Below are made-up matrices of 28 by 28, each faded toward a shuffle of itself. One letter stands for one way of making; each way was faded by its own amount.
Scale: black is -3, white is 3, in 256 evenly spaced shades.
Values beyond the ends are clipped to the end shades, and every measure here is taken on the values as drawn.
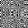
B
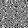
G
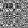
B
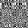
B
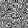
G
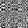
B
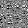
G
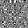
G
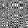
B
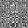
B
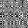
B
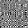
B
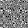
G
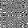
B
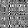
B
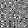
G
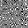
G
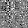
G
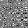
G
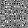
G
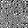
G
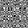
B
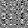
B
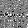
G
